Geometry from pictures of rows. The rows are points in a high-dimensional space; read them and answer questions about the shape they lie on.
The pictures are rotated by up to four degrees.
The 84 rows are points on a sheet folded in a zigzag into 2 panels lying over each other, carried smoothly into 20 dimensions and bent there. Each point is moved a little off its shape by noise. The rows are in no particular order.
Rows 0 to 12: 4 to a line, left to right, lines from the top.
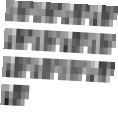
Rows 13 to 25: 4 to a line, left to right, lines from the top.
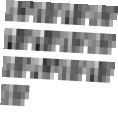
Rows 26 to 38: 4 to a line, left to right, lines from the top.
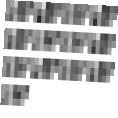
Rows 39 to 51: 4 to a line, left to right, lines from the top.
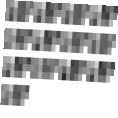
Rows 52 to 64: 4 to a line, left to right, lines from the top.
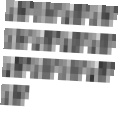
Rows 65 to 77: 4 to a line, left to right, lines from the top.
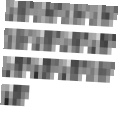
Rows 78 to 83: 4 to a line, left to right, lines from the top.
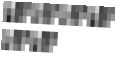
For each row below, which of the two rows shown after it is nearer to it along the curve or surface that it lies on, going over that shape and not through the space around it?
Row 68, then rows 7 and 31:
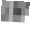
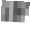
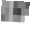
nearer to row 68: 31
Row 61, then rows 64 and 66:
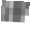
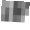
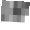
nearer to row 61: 66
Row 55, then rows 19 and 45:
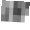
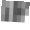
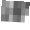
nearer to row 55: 19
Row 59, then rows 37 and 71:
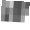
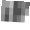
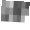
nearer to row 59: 71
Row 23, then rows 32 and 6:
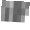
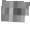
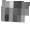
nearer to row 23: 6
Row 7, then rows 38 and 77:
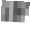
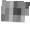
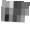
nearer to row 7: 38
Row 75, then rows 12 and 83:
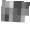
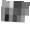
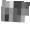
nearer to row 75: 83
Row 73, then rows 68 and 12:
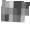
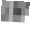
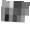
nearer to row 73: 12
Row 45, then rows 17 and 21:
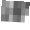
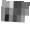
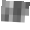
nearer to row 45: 21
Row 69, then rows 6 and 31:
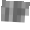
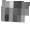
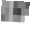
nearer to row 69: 6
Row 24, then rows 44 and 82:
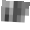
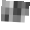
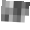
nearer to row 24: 44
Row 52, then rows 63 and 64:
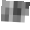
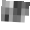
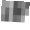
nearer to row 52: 64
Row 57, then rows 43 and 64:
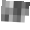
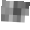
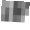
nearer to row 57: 43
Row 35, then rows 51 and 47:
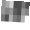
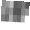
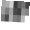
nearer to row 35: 51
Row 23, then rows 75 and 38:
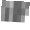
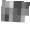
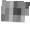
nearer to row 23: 75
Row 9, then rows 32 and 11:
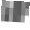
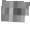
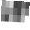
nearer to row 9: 11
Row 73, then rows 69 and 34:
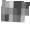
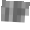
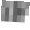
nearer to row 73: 69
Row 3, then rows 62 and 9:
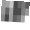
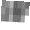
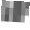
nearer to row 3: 9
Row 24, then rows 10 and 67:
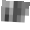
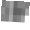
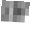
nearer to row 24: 67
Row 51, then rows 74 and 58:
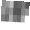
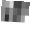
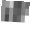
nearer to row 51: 58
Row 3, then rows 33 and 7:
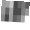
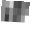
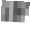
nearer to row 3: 7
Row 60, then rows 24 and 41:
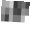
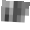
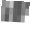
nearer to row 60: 24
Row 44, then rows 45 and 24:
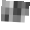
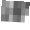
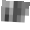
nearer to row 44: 24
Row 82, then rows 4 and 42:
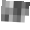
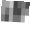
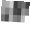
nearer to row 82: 42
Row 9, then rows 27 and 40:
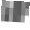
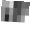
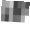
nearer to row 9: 27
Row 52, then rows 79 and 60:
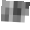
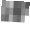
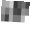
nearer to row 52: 60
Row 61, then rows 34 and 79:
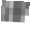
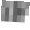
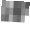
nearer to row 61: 79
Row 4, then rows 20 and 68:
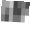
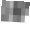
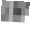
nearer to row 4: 68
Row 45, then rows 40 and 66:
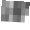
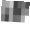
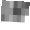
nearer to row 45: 66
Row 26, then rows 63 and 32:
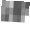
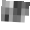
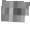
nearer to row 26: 63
